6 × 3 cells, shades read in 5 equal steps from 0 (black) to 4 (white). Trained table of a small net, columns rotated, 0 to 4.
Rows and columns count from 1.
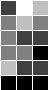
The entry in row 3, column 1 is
2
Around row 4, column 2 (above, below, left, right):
1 1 2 0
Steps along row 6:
same same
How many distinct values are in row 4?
2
